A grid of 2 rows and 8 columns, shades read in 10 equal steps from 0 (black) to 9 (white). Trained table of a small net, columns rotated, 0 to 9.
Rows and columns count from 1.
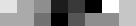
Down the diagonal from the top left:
8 6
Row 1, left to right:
8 6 5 1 2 0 9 7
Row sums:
38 36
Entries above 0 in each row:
7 7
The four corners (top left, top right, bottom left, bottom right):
8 7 6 7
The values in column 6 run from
0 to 5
